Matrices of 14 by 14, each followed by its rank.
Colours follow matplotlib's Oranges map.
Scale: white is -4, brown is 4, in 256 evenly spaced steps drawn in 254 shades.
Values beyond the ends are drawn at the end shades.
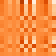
one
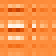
one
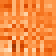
two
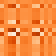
one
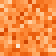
full rank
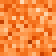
full rank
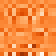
two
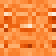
two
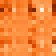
two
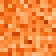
full rank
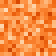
full rank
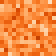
full rank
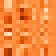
two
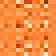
two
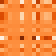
one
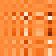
one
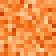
full rank
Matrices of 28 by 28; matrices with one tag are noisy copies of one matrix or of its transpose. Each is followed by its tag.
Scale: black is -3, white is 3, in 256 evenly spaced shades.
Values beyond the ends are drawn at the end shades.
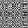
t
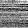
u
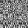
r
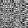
r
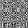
t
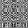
t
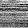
u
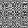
t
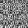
r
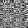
r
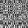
r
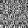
r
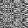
r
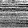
u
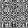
t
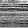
u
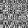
r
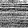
u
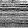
u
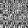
r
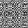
t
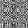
t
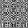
t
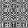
t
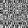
r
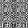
t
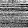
u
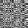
r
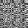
r
